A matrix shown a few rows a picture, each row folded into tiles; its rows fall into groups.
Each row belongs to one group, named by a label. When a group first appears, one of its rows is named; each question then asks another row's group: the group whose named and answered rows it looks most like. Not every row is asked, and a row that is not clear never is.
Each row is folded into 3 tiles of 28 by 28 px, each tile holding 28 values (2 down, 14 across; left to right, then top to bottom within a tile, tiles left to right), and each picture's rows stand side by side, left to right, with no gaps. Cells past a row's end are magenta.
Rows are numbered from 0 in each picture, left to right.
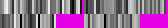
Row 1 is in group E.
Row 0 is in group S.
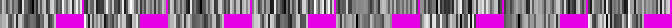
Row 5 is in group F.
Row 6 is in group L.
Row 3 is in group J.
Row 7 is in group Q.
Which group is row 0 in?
J
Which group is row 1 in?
E
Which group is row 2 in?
J
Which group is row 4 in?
E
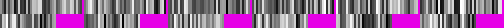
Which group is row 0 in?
F
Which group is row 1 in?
S
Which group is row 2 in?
E
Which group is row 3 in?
F
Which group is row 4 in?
Q
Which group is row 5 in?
Q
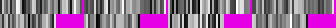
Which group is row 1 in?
L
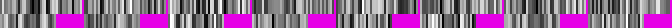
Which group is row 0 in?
J
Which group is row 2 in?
J
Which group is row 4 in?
L
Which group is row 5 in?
Q
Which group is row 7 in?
F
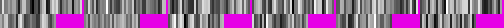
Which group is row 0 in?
J
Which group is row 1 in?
E
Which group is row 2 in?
F
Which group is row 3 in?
S
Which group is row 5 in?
L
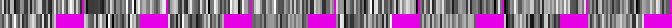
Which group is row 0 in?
F
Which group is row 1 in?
Q
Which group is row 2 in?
S
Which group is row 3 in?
S
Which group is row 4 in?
F
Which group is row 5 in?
E
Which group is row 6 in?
Q
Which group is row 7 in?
F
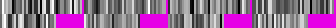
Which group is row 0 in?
J
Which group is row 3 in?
E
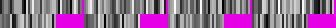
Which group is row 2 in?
J
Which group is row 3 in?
L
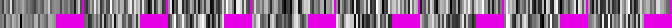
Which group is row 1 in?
L
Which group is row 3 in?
J
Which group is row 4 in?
Q
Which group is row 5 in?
Q
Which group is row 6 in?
J
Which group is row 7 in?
F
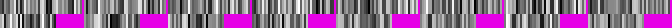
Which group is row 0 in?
Q
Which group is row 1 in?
Q
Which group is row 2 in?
S
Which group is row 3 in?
L
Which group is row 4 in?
J
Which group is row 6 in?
J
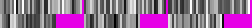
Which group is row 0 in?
Q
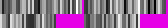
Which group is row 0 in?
Q
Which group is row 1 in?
L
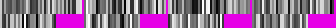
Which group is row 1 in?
J
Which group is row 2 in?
F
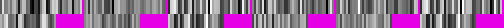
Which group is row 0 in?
J
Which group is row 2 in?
S
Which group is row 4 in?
E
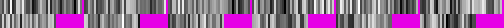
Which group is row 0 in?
E
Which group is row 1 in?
E
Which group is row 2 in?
L
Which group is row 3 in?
J
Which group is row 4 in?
L
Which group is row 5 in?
Q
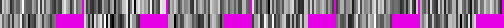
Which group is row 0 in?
S
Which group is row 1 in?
Q
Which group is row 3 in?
F
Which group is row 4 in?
L
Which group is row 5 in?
F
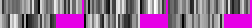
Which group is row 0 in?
Q
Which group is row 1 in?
F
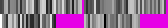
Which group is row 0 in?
Q
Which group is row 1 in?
E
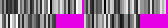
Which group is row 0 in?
Q
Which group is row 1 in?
Q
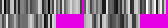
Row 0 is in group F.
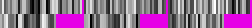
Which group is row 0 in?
J
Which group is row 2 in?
L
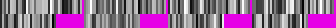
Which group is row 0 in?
L
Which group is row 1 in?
J
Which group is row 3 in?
F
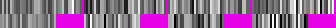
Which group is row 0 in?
F
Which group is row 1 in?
E
